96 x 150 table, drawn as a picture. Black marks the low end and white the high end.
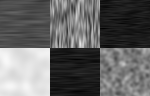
The table splits into 2 rows of 3 panels. Panel 1,1: low, streaked across, faint in contrast. Panel 1,2: middling, streaked downward, strong in contrast. Panel 1,3: very low, streaked across, faint in contrast. Panel 2,1: very high, smooth, faint in contrast. Panel 2,2: very low, streaked across, faint in contrast. Panel 2,3: middling, blotchy.
